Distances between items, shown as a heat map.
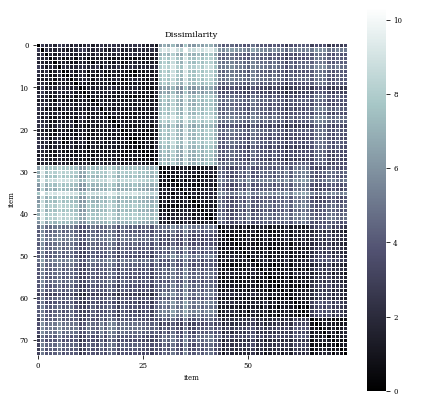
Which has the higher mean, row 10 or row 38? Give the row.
38
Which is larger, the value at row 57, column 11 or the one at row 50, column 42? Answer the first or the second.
the second
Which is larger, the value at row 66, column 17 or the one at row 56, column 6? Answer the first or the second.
the first
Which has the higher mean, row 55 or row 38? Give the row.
38
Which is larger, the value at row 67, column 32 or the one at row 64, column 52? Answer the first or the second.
the first
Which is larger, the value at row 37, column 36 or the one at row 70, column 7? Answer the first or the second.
the second
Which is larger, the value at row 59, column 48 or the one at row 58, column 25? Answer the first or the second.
the second
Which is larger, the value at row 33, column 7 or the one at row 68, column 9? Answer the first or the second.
the first
